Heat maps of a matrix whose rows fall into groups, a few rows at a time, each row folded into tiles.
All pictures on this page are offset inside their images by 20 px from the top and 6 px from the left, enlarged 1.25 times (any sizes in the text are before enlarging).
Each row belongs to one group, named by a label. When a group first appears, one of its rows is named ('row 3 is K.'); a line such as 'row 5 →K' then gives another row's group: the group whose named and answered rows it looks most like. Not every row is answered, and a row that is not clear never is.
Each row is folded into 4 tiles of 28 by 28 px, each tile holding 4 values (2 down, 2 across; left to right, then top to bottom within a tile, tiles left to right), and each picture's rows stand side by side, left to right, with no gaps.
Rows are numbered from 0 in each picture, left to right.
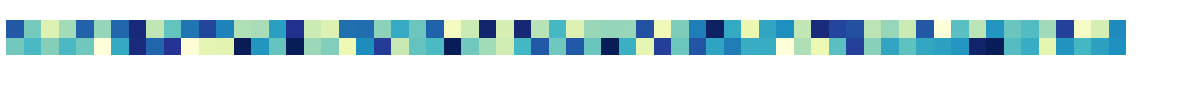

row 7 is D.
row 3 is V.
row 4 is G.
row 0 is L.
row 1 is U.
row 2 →D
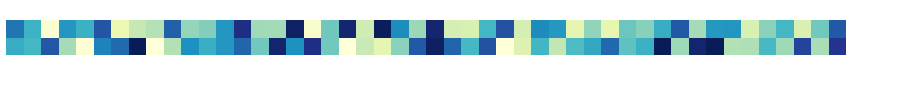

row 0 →V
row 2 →V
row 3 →L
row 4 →G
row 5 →D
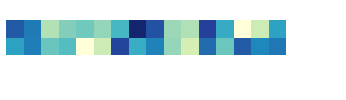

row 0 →L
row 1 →D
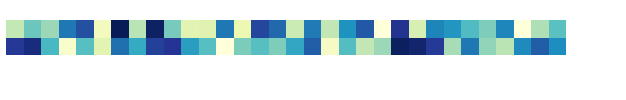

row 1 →L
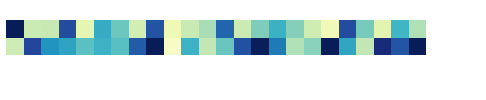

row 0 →V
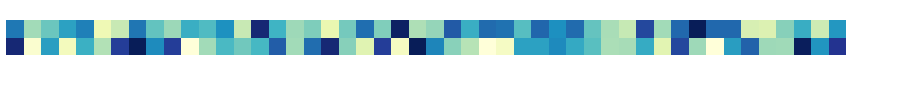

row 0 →D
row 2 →G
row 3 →U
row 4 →L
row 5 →G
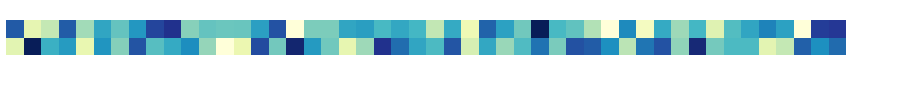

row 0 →V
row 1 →L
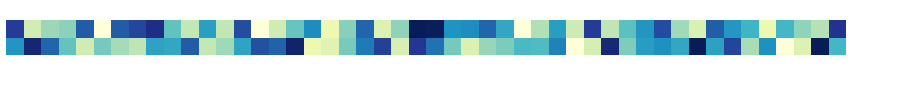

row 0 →L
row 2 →D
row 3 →D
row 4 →G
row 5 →L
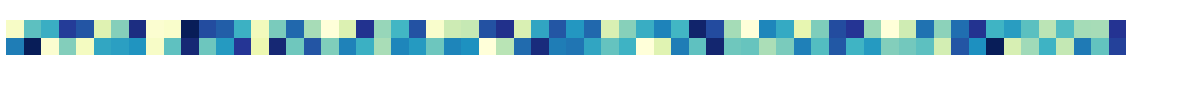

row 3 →U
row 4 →L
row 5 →D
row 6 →L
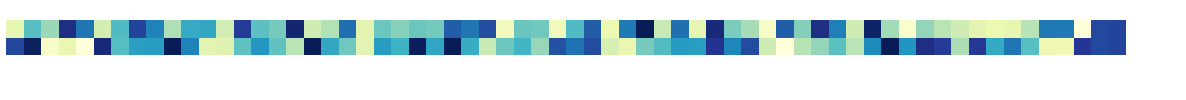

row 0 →U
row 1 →V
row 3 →V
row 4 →U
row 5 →L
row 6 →G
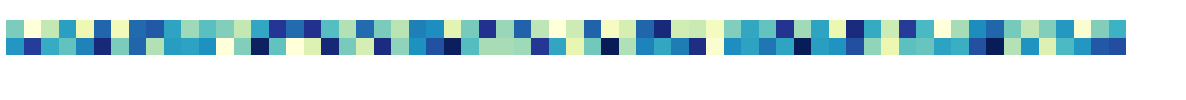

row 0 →V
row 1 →L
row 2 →G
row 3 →V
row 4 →G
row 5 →G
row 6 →D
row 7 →D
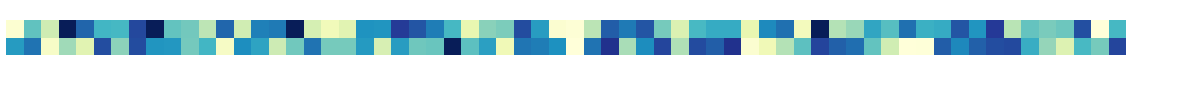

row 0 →U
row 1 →L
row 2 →L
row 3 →V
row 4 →G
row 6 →U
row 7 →V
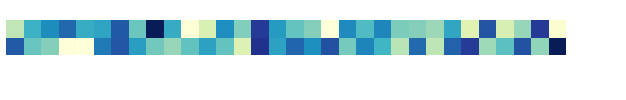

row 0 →U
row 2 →V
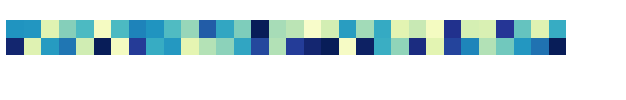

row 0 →D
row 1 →U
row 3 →G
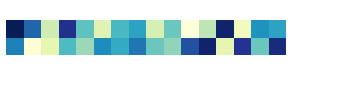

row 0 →D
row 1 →G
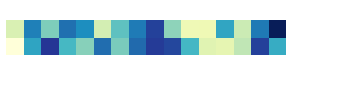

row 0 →G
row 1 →L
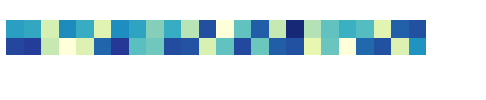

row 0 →U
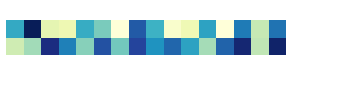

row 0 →G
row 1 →V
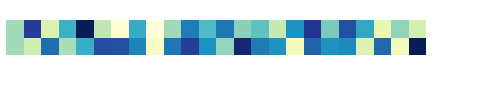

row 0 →G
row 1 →G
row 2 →G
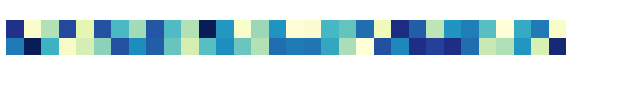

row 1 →D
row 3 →V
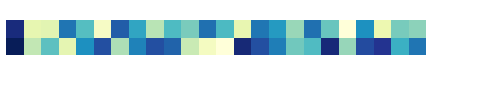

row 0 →D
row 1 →U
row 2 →G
